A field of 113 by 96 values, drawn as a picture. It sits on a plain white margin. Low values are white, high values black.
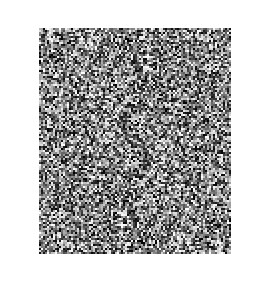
The values spread evenly over their range. The grain is fine, like static. There is no seam. No regular stripes run through it. There is no overall slope. A half turn leaves it unchanged.
